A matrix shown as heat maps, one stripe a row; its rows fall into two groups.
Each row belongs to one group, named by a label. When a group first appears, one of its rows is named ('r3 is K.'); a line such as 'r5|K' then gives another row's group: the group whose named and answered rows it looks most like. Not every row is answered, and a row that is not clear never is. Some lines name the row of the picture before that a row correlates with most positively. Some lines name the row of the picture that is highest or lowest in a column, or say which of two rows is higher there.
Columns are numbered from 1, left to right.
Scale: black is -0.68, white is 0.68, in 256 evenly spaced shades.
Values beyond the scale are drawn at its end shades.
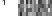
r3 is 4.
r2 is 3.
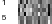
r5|4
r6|4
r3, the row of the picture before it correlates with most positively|2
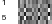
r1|3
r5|4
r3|4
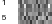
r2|4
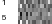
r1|4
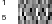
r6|3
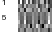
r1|3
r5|4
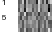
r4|4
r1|3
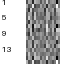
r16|4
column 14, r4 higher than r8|No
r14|3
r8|3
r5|3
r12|3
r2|4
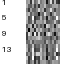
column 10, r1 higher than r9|Yes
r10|3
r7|3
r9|3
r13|4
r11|3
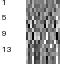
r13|4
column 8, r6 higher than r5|No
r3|3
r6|3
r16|4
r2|4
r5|4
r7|3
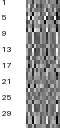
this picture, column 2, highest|5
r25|4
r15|3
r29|3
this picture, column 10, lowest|6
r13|4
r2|3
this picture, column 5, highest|8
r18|3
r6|3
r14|4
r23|3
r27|4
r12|3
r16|4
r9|4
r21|4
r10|4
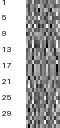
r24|4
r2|3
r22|3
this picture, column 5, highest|7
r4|4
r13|3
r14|3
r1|4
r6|4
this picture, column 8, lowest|22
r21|3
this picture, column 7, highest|5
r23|3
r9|3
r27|3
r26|4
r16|4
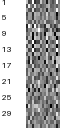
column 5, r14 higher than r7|No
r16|3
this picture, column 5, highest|7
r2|3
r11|4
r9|3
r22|3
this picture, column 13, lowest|27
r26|4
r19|3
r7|3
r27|3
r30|3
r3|4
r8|3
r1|4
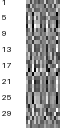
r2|3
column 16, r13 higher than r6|Yes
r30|3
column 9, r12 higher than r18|No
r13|4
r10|4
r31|3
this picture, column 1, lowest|7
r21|4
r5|3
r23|4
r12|4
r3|4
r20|4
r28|4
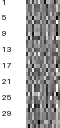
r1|3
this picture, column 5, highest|14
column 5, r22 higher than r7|No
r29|4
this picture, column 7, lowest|31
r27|4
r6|4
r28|3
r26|4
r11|3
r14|3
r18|4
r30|4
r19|3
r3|4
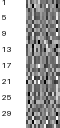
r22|4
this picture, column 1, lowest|21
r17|3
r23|4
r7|4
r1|3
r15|4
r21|3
